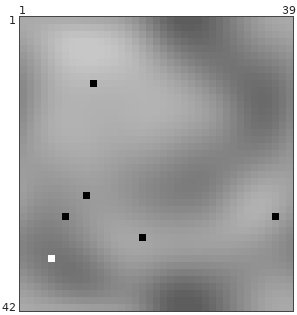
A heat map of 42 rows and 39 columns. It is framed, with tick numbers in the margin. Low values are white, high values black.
The centre is the smoothest part. The halves do not mirror each other. Six lone cells stand out: five far higher and one far lower than their neighbours. No single row or column stands out from its neighbours. The ninth with the lowest average is the top left.
